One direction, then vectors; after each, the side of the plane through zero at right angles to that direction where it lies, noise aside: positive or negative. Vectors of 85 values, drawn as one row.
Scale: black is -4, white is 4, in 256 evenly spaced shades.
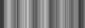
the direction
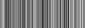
negative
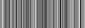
negative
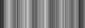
positive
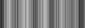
positive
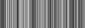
positive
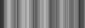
positive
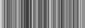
negative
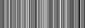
positive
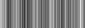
negative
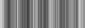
negative
